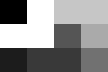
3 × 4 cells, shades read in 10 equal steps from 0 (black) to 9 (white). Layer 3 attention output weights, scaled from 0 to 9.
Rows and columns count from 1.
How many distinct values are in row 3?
3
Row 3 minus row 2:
-8 -7 -1 -2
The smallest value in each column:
0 2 2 4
